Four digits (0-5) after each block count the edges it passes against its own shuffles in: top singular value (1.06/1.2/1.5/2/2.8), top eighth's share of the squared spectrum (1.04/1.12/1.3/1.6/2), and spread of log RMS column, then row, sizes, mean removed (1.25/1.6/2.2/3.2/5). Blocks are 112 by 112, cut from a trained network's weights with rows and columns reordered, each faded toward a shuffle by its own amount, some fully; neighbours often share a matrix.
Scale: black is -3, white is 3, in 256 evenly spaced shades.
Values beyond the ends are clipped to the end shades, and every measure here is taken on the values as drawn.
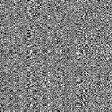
4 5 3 3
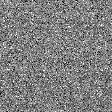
1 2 2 0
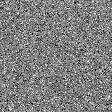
0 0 0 0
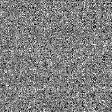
2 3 3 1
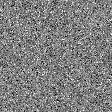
0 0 0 0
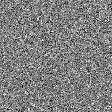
2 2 1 1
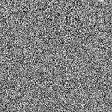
3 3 1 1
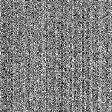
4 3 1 2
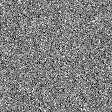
0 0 0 0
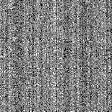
4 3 2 3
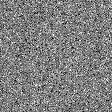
0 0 0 0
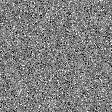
0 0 0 0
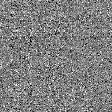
2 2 2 0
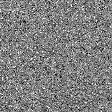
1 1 1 0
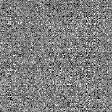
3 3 3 1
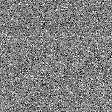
1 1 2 0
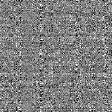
3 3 4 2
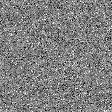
1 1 1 0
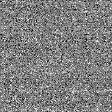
2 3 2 1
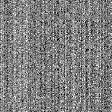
4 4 2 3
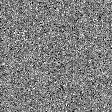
1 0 0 0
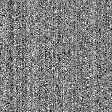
3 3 1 2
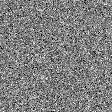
1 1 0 0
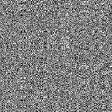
4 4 3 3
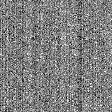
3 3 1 2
